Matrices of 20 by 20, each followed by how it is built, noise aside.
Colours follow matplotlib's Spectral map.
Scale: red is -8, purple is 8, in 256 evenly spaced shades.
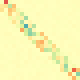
banded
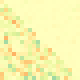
lower triangular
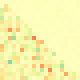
lower triangular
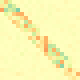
banded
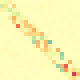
banded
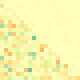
lower triangular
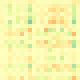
low rank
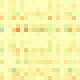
low rank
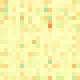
low rank
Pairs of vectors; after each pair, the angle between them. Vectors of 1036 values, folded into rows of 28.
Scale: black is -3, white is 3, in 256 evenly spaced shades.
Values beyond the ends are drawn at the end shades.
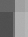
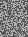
orthogonal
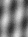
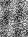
partly opposed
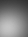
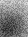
nearly opposite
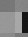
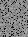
orthogonal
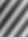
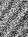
partly opposed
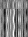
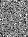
orthogonal
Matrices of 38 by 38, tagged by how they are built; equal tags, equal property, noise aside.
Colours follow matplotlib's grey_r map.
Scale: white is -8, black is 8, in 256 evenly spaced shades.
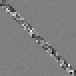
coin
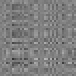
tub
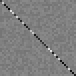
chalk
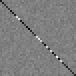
chalk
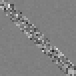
coin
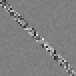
coin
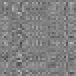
tub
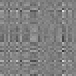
tub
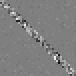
coin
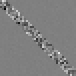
coin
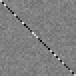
chalk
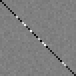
chalk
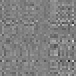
tub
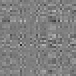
tub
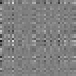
tub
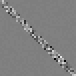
coin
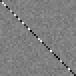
chalk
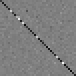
chalk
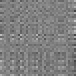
tub
